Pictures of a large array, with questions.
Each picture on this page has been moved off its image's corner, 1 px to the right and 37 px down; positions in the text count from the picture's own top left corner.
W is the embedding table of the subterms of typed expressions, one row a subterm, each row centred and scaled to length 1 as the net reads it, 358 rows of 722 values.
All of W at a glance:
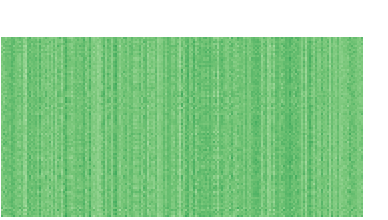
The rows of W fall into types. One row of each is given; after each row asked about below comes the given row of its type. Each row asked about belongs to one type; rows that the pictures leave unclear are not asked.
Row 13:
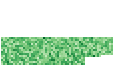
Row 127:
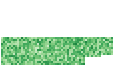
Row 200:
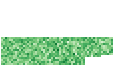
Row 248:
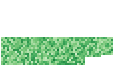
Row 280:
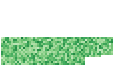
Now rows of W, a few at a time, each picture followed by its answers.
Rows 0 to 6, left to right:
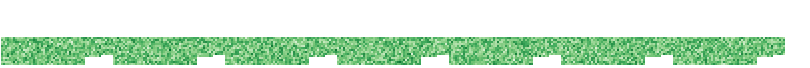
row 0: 280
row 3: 200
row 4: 127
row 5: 248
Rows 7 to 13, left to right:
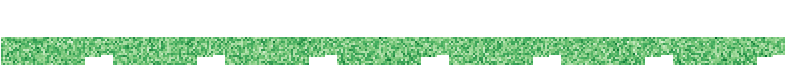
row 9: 127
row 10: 13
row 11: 248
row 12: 200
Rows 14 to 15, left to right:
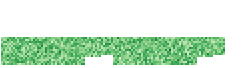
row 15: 248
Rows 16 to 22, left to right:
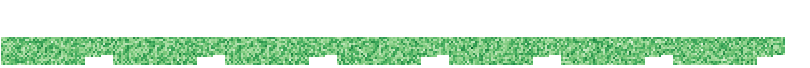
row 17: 280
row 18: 280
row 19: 13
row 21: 280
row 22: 200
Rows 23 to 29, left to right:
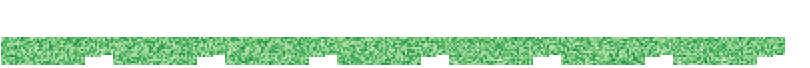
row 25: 127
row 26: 13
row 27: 200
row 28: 13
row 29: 248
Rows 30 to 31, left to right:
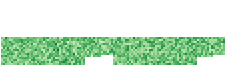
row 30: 200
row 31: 280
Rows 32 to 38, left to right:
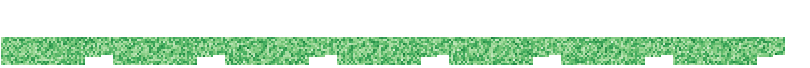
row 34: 13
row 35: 280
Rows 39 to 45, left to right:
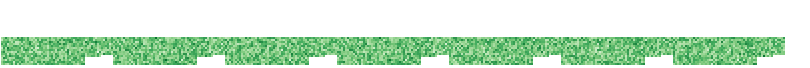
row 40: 248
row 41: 280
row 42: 248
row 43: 127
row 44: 127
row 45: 127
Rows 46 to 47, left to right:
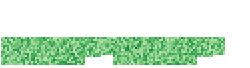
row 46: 248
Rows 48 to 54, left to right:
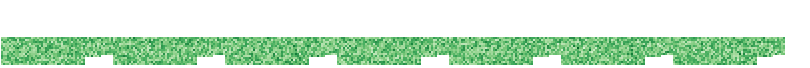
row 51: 127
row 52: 280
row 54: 13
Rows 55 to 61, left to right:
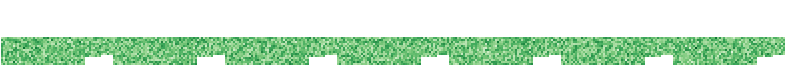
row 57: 200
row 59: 127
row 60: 280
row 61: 248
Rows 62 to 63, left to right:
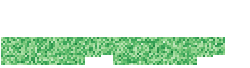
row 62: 248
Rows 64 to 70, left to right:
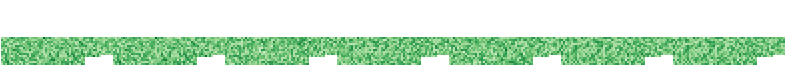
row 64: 13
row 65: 13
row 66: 127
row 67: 280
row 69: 280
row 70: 280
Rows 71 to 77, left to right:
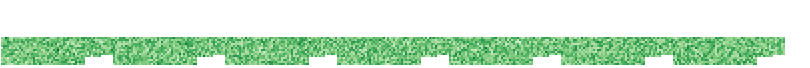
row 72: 127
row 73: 127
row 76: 280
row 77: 13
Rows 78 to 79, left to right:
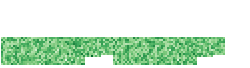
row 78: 127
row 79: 280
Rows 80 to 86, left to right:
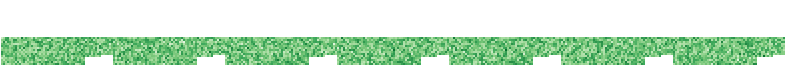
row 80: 280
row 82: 13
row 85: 280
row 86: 127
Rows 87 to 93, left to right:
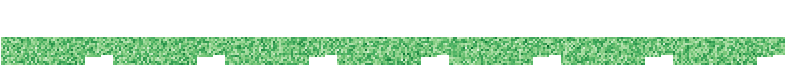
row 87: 248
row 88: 248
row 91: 280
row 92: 127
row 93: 280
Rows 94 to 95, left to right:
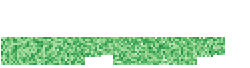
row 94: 280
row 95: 200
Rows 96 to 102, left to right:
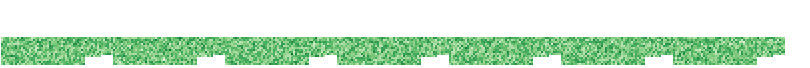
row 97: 127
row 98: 13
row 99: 200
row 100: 127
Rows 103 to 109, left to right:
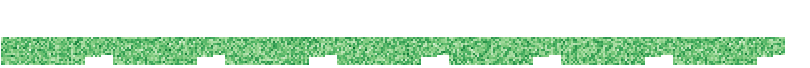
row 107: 13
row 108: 280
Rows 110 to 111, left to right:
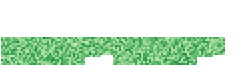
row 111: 248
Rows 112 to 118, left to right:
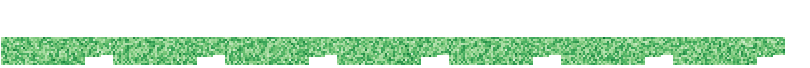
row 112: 13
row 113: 280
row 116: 280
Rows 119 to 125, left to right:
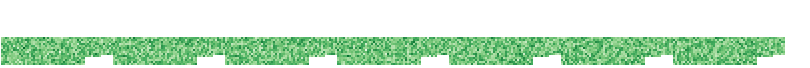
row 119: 248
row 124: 13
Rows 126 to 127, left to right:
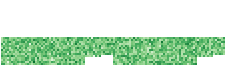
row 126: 248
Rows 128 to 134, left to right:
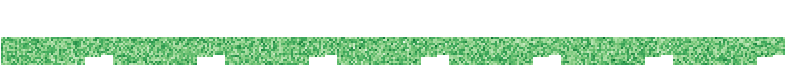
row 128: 127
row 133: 248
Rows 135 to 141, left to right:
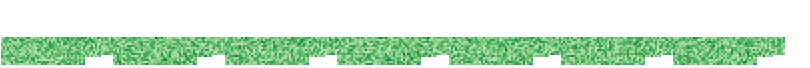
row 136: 13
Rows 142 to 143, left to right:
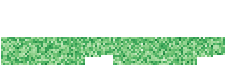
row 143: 200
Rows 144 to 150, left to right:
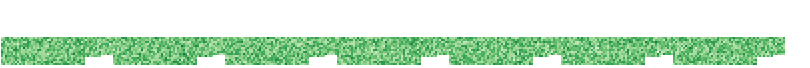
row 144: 127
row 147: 127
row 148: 13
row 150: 127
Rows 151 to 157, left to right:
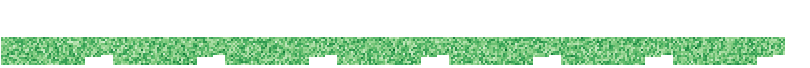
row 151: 200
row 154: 248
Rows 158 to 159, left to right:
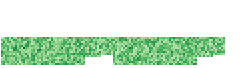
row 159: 127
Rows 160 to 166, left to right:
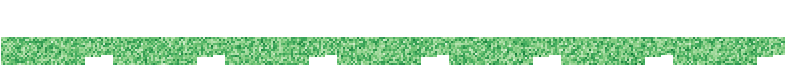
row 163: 127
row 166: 127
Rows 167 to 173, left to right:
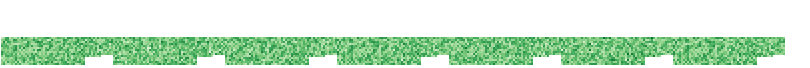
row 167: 280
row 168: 248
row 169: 200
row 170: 280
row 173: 280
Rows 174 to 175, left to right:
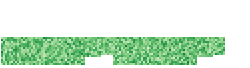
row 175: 248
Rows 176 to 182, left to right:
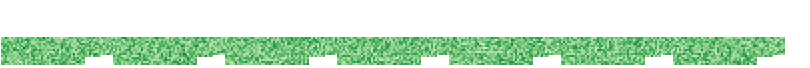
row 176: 248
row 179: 248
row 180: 280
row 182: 13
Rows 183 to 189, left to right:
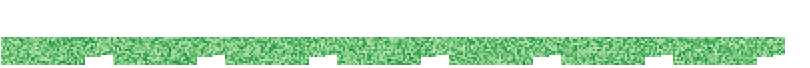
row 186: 248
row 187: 200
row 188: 280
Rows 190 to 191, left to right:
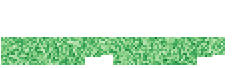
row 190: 200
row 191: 248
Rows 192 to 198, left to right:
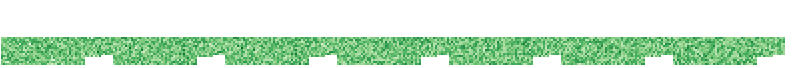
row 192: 200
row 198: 13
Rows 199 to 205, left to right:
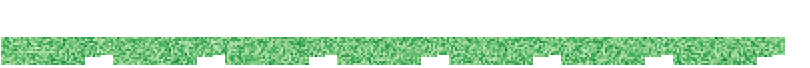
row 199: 280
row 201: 127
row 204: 13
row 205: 13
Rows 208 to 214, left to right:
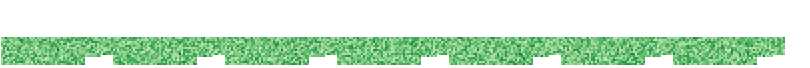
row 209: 13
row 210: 248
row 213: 248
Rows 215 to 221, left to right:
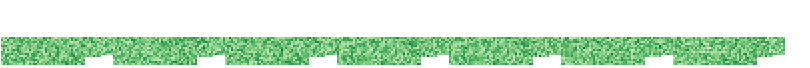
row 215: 13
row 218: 127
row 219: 127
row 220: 280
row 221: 280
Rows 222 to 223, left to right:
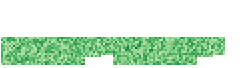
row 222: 127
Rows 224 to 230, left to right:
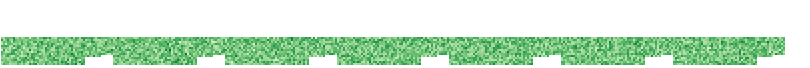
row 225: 200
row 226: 200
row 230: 248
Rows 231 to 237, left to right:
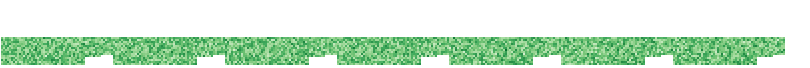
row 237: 13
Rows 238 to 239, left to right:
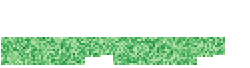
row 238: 248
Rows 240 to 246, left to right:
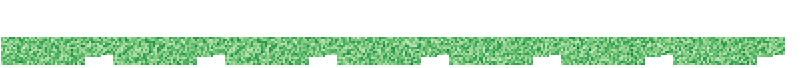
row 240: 13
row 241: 280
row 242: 280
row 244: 248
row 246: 248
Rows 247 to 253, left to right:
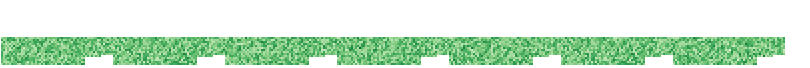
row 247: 127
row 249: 280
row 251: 13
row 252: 248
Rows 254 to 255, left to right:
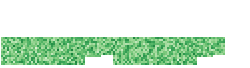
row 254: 248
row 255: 280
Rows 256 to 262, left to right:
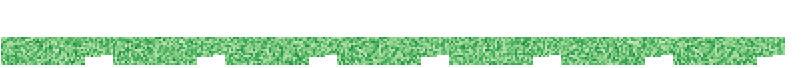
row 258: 13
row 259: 13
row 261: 200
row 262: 13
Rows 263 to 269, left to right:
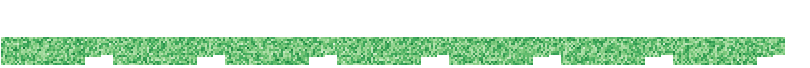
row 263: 127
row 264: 248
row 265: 13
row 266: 248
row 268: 127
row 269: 280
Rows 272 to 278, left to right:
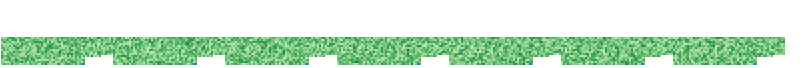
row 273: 127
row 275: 13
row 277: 13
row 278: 280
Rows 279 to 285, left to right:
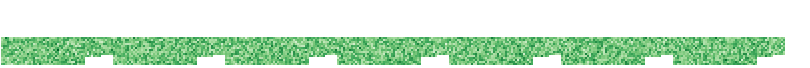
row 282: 13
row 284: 13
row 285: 248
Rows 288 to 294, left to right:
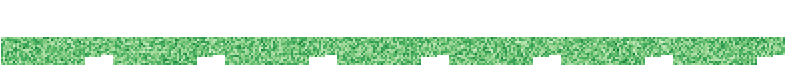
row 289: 280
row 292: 200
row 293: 200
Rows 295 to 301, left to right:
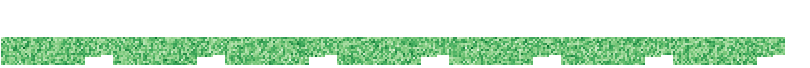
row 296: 248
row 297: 127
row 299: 280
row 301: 280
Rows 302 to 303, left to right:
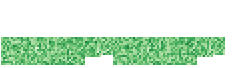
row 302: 248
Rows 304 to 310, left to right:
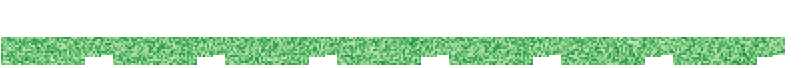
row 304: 127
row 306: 248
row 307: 127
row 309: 200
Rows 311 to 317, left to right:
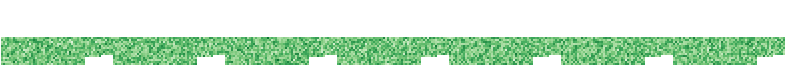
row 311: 280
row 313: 248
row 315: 280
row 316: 280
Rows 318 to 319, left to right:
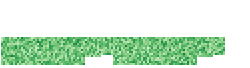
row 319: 248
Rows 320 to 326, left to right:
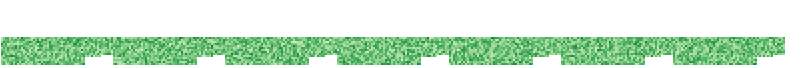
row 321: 280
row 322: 200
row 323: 13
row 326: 127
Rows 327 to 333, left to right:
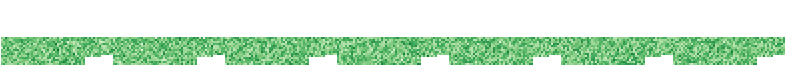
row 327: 200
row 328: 200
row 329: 200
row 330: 127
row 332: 248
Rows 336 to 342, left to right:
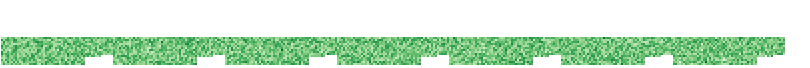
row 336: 280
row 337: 127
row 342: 248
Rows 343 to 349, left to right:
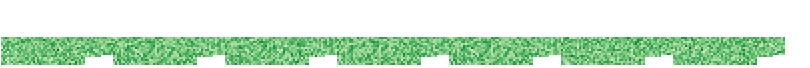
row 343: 248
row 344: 13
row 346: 280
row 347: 13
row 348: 127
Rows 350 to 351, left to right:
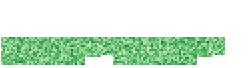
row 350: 13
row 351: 248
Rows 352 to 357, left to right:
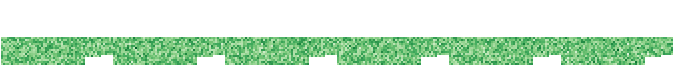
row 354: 127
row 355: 127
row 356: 127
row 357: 248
